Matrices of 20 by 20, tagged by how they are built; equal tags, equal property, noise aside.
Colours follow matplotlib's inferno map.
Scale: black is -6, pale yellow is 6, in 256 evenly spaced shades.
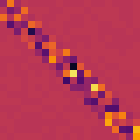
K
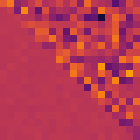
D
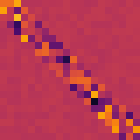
K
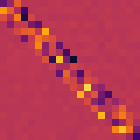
K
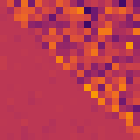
D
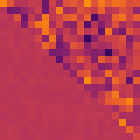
D
